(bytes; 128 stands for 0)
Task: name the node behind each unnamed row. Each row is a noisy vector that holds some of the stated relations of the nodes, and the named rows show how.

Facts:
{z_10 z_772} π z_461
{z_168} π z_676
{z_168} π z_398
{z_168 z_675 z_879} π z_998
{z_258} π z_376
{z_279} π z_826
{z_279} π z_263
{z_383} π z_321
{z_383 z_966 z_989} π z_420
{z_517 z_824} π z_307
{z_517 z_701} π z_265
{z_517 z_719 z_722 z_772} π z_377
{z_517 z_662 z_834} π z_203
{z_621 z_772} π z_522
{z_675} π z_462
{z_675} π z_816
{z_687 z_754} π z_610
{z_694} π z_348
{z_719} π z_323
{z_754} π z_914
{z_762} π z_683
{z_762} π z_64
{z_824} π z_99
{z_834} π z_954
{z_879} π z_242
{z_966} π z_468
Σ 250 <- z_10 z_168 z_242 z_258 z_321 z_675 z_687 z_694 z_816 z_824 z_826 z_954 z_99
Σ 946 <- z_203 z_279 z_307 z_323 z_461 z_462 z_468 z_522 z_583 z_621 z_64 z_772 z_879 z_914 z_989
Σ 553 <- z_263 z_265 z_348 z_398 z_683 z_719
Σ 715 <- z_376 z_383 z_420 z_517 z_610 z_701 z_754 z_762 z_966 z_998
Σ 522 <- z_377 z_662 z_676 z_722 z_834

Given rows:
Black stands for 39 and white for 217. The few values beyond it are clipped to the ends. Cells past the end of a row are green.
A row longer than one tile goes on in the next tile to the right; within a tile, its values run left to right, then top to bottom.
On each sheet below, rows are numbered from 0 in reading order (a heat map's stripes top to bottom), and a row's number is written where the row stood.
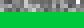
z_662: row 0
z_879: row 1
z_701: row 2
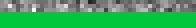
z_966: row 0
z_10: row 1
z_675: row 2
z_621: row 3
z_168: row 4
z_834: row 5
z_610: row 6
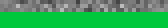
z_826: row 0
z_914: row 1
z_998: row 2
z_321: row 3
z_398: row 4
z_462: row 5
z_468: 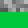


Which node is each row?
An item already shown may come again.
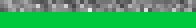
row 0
z_468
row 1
z_989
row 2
z_989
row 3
z_772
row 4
z_676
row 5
z_461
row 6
z_954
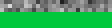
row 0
z_662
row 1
z_383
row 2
z_621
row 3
z_522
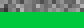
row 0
z_321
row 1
z_420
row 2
z_517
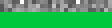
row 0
z_265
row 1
z_675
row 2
z_701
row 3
z_203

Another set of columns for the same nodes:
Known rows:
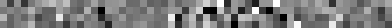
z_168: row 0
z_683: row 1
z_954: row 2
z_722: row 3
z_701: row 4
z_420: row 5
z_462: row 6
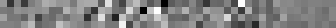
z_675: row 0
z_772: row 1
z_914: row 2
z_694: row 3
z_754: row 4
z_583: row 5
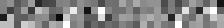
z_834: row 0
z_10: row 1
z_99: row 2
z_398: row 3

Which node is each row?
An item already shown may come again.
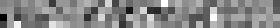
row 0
z_420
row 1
z_772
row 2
z_517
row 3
z_621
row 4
z_99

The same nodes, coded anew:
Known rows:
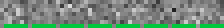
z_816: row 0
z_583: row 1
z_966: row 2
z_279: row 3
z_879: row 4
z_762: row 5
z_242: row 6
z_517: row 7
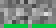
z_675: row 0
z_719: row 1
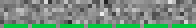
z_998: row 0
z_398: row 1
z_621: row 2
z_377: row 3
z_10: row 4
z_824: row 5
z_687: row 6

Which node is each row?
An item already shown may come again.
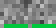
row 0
z_517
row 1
z_522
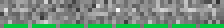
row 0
z_10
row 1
z_99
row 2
z_762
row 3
z_323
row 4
z_772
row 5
z_461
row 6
z_461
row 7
z_420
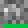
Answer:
z_989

